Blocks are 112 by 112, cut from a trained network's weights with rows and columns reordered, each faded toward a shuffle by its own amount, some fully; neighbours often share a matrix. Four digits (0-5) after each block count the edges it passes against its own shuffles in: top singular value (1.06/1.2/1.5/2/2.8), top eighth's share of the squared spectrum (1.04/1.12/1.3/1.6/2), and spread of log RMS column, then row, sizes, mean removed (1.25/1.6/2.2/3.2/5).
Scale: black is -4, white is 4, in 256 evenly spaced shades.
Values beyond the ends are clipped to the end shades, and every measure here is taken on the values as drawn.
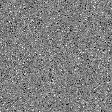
2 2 1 0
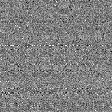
4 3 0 2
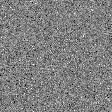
1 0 0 0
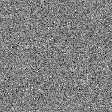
3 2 0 1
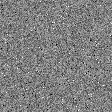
0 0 0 0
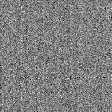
3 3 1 1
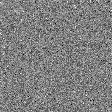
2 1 0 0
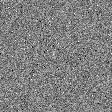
0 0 0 0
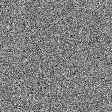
0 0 0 0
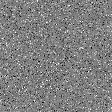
0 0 0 0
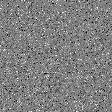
2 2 0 1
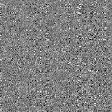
3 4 3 3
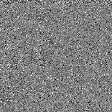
3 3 2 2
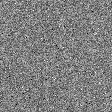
0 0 0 0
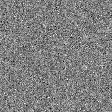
2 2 0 0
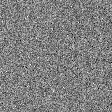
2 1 0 0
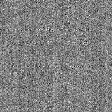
3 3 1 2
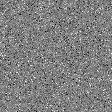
2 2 0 1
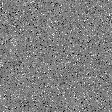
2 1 0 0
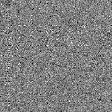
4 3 2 2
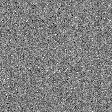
2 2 0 1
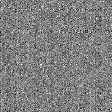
3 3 1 2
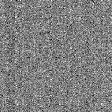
3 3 1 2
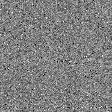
2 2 0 1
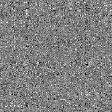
3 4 2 3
